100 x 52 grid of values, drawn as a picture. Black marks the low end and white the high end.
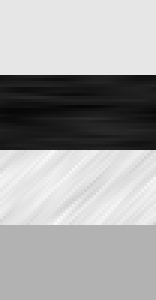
The table splits into 4 rows of 1 panel. Panel 1,1: very high, flat. Panel 2,1: very low, streaked across, faint in contrast. Panel 3,1: very high, slanting up to the right, faint in contrast. Panel 4,1: high, flat.
